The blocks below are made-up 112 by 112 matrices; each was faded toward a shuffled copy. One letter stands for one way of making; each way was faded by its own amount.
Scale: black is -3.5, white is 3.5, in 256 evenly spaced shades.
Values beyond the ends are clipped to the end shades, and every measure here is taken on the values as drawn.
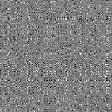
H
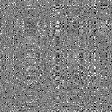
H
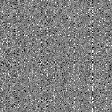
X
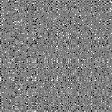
H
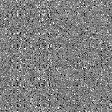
X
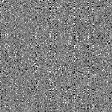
X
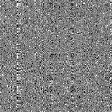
X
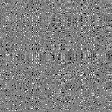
H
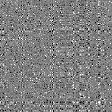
H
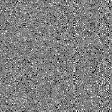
X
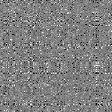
H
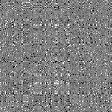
H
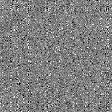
X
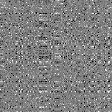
H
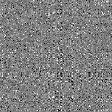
X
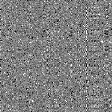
X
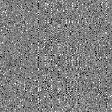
X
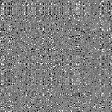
H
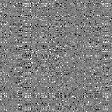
H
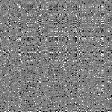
H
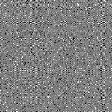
H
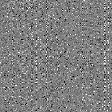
X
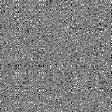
X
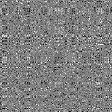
H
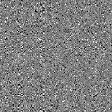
X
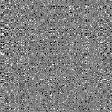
H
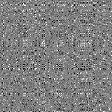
H
